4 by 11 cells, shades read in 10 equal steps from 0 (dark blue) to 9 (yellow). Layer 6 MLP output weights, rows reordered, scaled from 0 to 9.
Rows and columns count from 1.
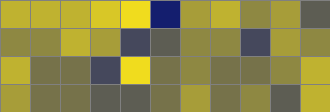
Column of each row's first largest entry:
5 3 5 11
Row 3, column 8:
4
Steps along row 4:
down same down same up up down up down up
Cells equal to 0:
1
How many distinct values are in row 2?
5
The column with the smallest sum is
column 6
